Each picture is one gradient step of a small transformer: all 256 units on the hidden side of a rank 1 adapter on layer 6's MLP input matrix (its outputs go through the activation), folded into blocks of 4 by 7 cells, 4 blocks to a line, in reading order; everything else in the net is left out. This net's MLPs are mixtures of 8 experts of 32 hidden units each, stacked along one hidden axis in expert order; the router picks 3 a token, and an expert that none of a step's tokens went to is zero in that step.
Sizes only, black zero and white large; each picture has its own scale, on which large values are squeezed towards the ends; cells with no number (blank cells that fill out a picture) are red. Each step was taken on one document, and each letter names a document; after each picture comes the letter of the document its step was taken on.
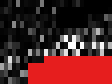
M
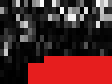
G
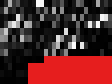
G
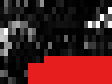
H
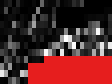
M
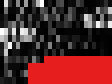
H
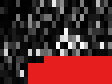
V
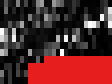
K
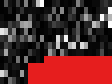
H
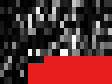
V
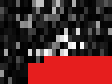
V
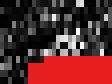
V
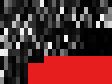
H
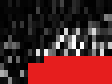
M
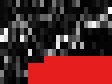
K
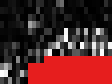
M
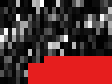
K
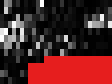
H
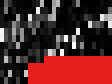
K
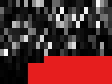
G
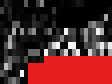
M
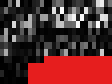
G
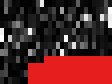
H
